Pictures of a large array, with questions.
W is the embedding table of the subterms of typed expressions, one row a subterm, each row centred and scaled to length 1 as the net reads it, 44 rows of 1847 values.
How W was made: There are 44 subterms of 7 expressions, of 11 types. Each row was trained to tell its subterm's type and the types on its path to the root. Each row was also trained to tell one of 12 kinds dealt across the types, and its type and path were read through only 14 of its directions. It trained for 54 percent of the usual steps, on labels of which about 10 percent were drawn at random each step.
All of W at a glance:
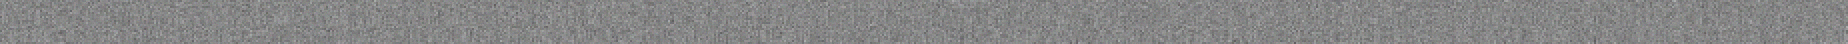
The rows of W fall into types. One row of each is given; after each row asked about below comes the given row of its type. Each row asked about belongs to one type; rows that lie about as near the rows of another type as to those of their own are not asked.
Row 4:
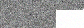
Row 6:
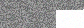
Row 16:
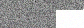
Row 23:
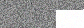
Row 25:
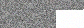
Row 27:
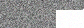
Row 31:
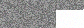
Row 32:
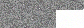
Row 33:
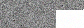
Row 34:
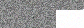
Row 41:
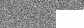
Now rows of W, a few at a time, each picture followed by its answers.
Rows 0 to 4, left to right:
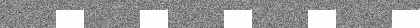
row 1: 25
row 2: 25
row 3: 16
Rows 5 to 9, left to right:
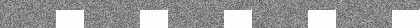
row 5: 33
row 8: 34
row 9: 27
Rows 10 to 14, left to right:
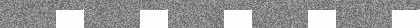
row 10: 34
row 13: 33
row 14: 33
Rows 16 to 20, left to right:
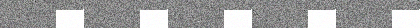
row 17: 16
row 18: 6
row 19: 16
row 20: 25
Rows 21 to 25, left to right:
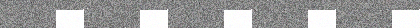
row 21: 23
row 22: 6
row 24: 34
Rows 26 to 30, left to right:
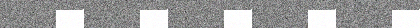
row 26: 4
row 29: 27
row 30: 32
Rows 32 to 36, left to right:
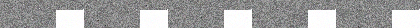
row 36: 27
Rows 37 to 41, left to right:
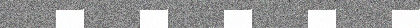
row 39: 32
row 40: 32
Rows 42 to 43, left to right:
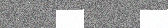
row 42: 27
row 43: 23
